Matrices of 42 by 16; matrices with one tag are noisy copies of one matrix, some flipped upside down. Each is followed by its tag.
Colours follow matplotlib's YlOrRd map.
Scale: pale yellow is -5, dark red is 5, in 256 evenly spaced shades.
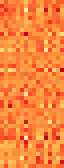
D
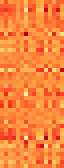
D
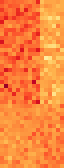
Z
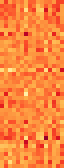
D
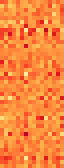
D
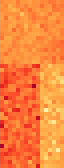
Z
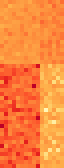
Z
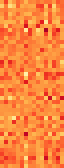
D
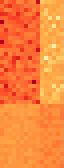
Z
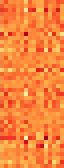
D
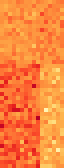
Z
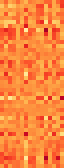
D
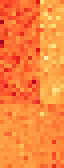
Z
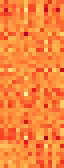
D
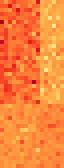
Z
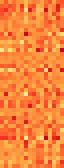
D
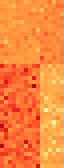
Z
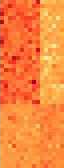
Z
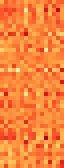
D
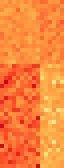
Z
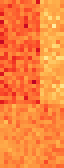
Z
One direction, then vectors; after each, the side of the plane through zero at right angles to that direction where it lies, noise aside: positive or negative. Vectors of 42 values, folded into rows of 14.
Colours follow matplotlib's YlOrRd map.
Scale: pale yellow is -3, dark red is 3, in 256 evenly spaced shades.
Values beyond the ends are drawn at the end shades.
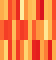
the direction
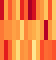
negative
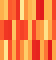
positive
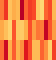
negative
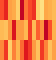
negative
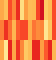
positive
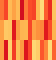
negative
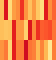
negative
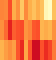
positive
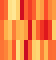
negative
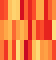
negative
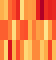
positive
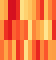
positive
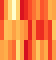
negative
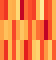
negative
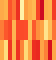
positive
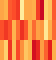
positive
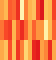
positive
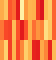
positive
